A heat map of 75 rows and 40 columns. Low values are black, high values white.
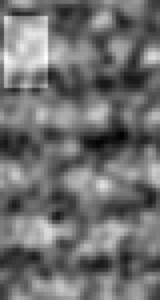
Stripes running across repeat 5 times from top to bottom. An odd patch, higher than its surroundings, sits in the top left. The ninth with the highest average is the top left. Neither half mirrors the other.
